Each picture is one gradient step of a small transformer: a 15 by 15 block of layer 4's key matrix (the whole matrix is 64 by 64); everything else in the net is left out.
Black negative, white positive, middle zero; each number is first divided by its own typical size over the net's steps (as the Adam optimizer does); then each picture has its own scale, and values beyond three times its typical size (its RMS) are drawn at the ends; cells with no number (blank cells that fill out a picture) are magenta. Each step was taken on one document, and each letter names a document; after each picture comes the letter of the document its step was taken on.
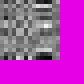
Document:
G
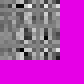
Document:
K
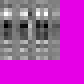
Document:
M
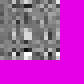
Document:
K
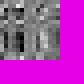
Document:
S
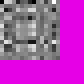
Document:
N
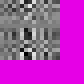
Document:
K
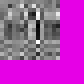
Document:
M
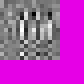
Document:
M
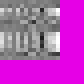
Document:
S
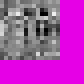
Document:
M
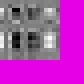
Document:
S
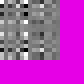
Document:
K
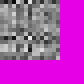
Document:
G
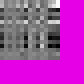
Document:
S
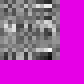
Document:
G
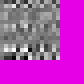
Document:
G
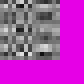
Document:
G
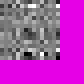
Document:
K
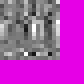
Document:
M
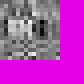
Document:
M
